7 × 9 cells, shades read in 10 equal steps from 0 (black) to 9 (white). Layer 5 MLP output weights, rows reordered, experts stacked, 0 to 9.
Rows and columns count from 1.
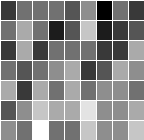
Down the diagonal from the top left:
2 6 2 5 6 8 5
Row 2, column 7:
1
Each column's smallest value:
2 2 2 1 3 2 0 2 2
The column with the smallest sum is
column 7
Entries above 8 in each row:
0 0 0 0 0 0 1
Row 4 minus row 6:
1 -2 -3 -1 0 -6 -2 1 -1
